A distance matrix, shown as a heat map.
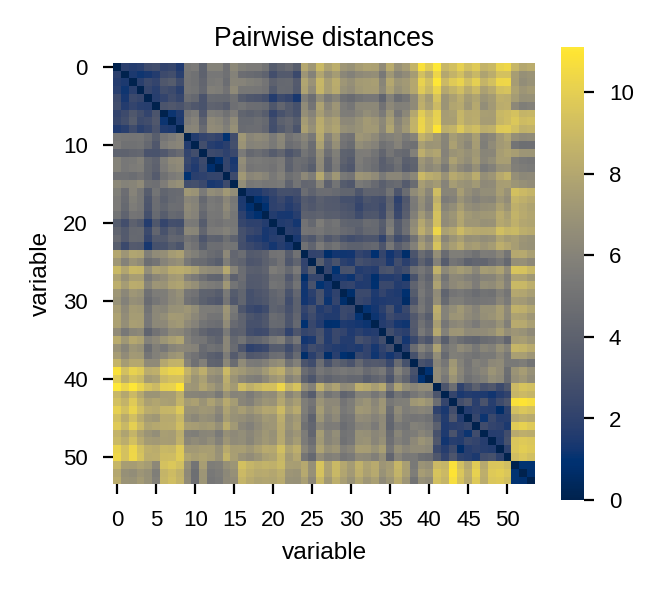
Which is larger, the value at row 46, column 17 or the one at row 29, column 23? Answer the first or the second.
the first
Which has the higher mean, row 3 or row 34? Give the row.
3
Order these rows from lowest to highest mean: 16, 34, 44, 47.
34, 16, 47, 44
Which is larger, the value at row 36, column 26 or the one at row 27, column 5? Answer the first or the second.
the second
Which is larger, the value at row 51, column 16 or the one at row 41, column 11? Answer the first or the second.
the first
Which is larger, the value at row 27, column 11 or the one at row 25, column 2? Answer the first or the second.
the second
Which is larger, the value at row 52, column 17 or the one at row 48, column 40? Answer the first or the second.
the first
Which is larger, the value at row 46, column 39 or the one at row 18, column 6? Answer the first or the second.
the first
